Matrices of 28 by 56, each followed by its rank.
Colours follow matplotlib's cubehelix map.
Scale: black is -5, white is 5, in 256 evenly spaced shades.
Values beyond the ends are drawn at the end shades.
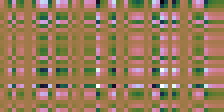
one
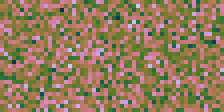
full rank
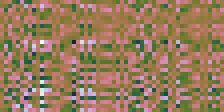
three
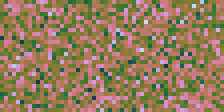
full rank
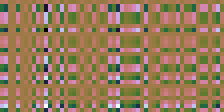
one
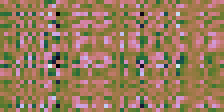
three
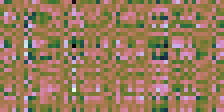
three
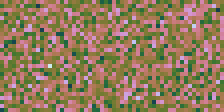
full rank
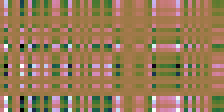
one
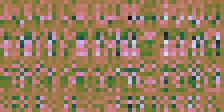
three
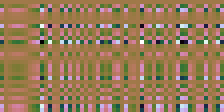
one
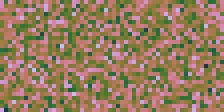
full rank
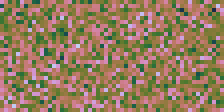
full rank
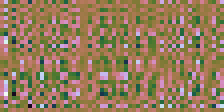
three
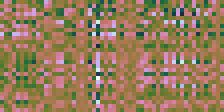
three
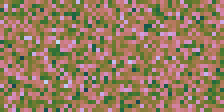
full rank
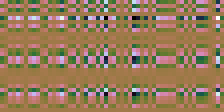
one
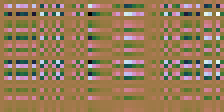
one
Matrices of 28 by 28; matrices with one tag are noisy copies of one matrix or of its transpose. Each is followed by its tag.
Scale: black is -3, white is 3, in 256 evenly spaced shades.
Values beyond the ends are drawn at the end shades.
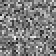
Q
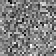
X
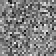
X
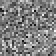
X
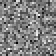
Q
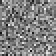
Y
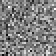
Y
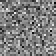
Y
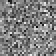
X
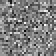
X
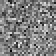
X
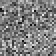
X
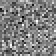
X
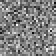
Y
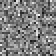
Q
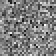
X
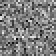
Q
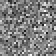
X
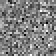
X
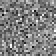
X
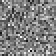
Y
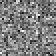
Q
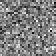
Y
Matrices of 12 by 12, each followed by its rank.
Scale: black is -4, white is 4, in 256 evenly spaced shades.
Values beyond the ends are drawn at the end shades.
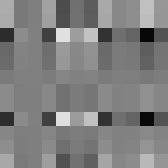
one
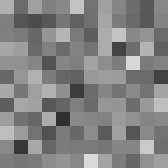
full rank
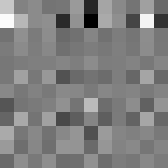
two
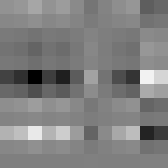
one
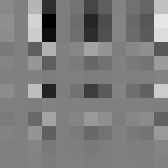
one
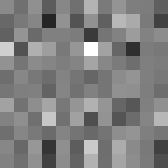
two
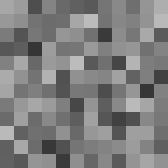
full rank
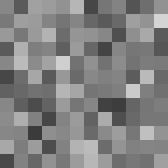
full rank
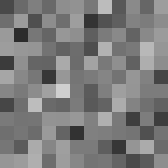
full rank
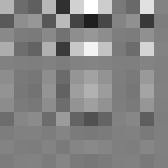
one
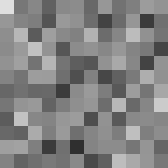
full rank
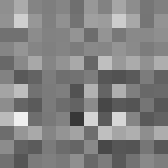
two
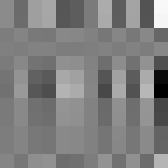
one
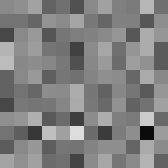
two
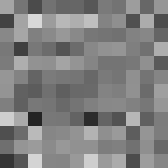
two
